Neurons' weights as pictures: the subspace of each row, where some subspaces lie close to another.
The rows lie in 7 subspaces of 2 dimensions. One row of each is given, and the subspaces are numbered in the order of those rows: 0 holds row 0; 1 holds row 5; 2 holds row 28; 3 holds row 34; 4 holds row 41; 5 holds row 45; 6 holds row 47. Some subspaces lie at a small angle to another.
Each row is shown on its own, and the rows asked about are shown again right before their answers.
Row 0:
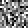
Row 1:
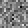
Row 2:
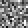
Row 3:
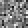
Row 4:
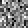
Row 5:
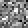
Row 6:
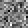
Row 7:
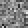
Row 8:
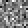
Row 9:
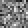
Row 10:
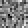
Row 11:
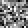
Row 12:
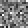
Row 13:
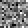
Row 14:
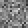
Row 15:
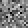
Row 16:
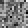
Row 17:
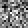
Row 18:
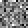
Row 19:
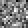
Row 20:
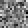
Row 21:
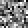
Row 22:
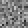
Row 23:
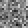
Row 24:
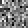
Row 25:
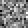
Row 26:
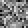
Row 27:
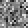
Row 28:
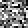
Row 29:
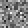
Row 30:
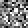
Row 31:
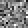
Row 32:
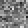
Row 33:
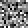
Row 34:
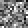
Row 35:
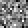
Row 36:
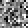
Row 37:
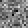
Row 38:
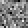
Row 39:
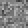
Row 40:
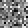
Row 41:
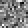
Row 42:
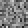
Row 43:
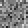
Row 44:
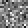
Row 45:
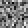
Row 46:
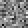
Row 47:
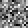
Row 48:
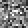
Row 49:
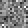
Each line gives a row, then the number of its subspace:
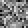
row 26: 1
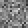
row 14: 6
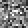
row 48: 2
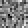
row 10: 5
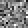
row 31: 3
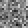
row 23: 6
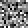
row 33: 2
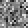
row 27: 0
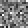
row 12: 2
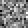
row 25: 1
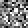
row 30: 1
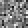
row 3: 0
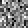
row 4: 5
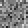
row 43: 5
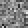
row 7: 4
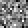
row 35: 6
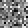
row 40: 6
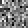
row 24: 5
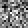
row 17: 2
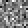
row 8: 0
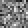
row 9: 1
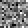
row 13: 2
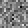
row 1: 5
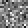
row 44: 0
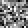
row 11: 1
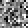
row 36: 0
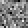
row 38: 6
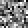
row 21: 3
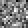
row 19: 1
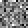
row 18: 5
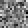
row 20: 3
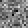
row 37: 6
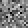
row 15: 6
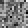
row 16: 0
